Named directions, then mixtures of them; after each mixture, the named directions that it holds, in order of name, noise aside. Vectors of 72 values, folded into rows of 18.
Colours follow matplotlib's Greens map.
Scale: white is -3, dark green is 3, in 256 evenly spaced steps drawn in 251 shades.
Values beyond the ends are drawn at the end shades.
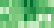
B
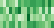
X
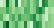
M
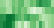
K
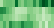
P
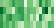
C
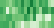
B, C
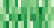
M, P, X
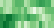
K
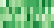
M, X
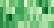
C, K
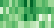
B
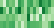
C, X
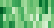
C, P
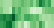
K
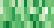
C, K, M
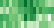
B
